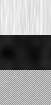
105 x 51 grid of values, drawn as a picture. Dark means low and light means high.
It is made of 3 by 1 panels. Panel 1,1: very high, streaked downward, faint in contrast. Panel 2,1: very low, smooth, faint in contrast. Panel 3,1: high, checkered.
